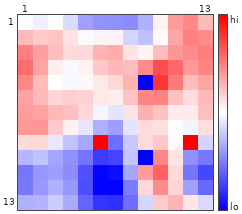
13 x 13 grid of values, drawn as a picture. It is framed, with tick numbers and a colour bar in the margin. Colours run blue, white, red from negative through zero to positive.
Ninth with the lowest average: bottom middle. Calmest part: bottom left. Lone odd cells: 4, 2 higher and 2 lower than their neighbours. Stripes: none.
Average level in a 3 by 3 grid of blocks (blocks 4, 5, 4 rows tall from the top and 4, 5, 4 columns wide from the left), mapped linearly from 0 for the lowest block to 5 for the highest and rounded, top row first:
435 | 434 | 103
